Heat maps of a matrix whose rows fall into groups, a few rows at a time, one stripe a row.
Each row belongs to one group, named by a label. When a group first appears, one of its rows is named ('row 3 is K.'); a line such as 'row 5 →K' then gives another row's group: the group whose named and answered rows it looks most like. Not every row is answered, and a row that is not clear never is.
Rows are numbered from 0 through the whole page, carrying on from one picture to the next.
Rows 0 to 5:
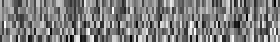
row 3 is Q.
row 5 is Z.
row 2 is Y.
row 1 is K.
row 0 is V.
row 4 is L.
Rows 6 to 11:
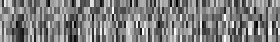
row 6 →Q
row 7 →K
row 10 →Y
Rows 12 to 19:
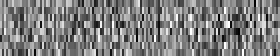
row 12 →K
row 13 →Y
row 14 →Q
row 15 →K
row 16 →Q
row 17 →Z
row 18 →Y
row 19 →V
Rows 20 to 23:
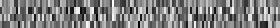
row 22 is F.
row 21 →Z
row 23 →L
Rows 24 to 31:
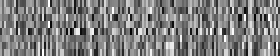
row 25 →F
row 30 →F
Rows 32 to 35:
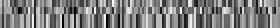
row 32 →F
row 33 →V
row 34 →L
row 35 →L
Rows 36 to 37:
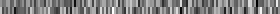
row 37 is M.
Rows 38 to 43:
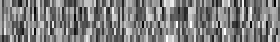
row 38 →V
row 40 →F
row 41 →Q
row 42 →V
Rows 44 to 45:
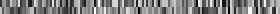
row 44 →Z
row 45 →Y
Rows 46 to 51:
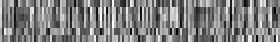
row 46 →K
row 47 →M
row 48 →M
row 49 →M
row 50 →Q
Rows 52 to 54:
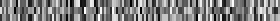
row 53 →K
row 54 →Z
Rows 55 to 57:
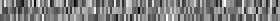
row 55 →V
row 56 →M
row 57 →L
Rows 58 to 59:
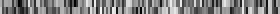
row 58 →V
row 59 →M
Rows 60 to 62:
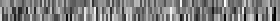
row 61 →V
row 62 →M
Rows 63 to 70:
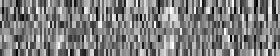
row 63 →Y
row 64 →L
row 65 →M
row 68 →V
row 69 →V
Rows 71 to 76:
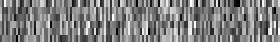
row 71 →Q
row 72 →M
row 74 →L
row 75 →L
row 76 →Q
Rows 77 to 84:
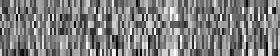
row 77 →L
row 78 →M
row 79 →Z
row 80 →F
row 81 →Z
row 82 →L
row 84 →M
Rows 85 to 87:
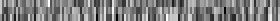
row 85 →K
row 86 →M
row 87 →L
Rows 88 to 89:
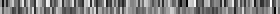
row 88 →L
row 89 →V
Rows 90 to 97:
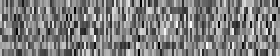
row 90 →M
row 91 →F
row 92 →M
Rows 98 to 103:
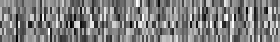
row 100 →Y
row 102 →Y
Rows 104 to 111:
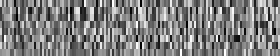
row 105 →Z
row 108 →M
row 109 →Q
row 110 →K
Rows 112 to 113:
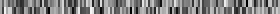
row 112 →Y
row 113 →Q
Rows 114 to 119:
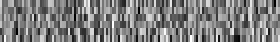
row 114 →K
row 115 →Y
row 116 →F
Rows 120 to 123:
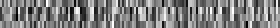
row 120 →F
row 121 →Z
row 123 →F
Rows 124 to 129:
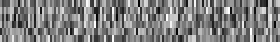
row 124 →L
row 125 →K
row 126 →L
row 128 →Z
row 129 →K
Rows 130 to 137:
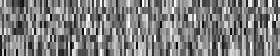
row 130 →Y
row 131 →V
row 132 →L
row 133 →Y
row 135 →Z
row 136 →Z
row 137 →Z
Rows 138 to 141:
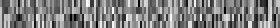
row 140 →V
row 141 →F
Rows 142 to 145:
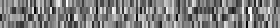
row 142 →V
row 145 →Y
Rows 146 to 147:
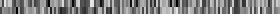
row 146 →Q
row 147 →Q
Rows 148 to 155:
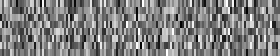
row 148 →Y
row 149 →V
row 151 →M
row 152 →V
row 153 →Z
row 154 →K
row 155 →L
